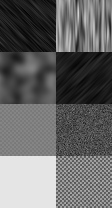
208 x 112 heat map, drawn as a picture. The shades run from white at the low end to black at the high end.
It is made of 4 by 2 panels. Panel 1,1: very high, slanting down to the right, faint in contrast. Panel 1,2: middling, streaked downward, strong in contrast. Panel 2,1: high, smooth. Panel 2,2: very high, slanting up to the right, faint in contrast. Panel 3,1: middling, checkered, faint in contrast. Panel 3,2: high, fine-grained. Panel 4,1: very low, flat. Panel 4,2: middling, checkered, strong in contrast.
